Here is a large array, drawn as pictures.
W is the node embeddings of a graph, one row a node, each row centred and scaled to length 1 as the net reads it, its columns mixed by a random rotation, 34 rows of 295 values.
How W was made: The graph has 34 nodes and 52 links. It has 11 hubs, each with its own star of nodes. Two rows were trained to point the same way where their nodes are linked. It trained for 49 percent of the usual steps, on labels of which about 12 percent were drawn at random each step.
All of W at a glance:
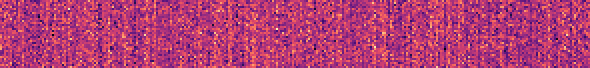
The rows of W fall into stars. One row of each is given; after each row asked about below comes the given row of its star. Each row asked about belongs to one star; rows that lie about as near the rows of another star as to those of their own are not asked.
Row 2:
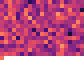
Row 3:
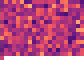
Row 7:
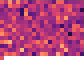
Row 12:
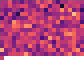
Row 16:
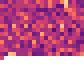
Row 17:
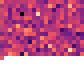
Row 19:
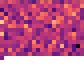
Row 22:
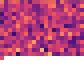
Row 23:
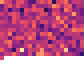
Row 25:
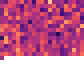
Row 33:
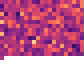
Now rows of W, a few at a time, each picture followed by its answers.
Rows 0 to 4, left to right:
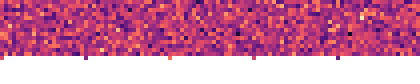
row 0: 22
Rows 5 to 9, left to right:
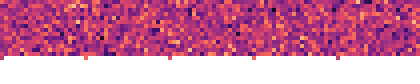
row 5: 33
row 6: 2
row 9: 25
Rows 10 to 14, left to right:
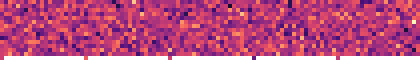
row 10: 16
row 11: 2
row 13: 16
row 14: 33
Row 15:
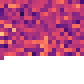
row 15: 7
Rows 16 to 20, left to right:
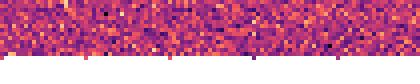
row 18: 22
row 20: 33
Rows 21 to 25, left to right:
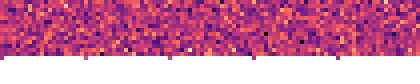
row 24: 23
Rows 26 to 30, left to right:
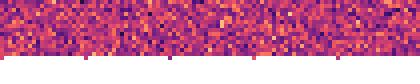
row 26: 17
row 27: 16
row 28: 19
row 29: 17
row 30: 19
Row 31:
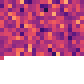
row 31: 3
